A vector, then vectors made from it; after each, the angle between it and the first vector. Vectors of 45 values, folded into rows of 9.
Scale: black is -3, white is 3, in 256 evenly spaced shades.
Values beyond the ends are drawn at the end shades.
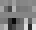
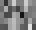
partly opposed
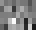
nearly opposite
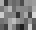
partly opposed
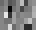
orthogonal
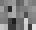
nearly parallel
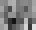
nearly parallel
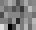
partly aligned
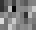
partly opposed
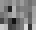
nearly parallel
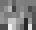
nearly opposite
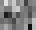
partly aligned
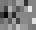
orthogonal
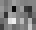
partly opposed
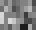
partly opposed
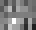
nearly opposite
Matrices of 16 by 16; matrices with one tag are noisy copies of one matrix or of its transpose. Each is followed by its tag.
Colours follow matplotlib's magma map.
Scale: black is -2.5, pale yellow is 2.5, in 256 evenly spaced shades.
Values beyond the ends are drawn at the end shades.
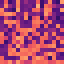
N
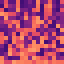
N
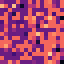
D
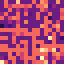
D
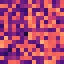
D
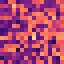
N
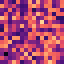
D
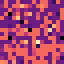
D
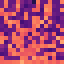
N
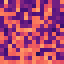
N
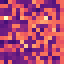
N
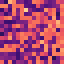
N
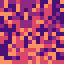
N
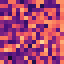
N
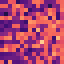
N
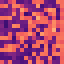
N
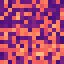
D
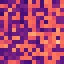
D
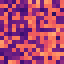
D
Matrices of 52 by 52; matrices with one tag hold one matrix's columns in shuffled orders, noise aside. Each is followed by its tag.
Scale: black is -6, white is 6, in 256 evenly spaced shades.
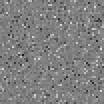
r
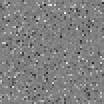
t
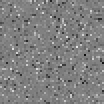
r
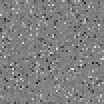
r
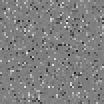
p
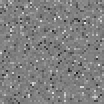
p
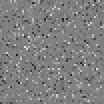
r
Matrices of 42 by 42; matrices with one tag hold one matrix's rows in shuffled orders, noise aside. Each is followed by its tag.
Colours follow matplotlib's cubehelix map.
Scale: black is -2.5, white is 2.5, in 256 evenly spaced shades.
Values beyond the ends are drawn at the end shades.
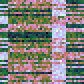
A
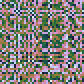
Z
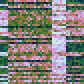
A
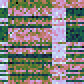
A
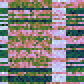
A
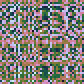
Z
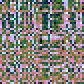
Z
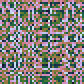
Z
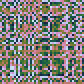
Z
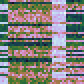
A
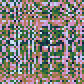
Z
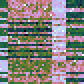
A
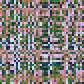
Z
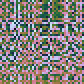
Z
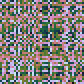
Z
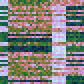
A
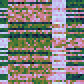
A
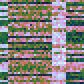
A
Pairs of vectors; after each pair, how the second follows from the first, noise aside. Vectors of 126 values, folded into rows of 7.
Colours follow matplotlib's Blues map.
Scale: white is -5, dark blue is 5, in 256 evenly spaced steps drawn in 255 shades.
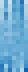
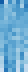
reversed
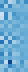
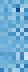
reversed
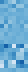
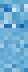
reversed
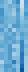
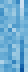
copied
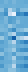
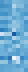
reversed
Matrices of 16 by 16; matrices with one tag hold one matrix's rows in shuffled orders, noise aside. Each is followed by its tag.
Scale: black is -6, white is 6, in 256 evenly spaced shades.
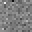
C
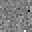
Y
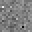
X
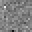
C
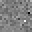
Y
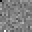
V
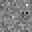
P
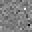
Y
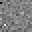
V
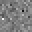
X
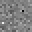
X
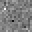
C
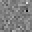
P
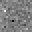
C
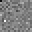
V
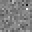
P
